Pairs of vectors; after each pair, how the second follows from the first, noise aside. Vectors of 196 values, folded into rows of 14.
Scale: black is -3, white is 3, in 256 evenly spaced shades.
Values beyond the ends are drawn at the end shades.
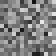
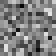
shuffled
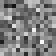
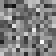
copied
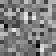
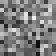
copied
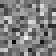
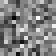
shuffled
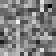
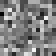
shuffled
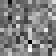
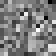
shuffled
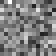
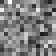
copied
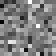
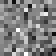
reversed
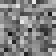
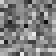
reversed
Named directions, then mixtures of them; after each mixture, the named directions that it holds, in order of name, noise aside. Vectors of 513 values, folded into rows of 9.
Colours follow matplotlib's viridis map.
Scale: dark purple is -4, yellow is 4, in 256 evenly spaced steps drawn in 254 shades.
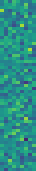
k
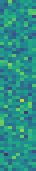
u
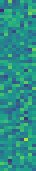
k, u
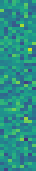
k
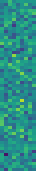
k, u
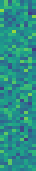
k, u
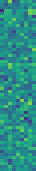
k, u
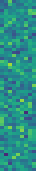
u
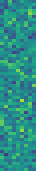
u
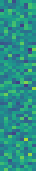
k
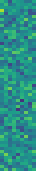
u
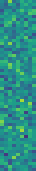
u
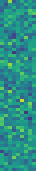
u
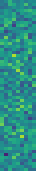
k, u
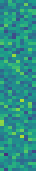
k, u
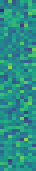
k, u
